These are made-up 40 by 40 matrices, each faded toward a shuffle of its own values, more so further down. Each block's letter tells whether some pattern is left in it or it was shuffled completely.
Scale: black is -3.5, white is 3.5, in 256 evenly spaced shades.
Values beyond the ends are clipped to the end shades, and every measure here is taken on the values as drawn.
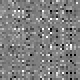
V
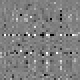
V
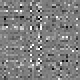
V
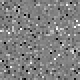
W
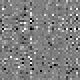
V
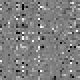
V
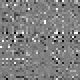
V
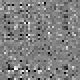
V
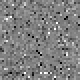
W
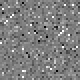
W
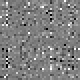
V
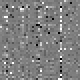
V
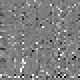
V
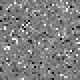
W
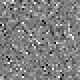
W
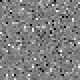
W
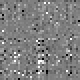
V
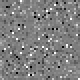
W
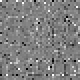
V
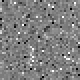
W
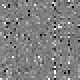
V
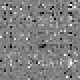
V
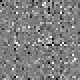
V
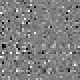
V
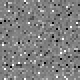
W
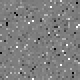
W
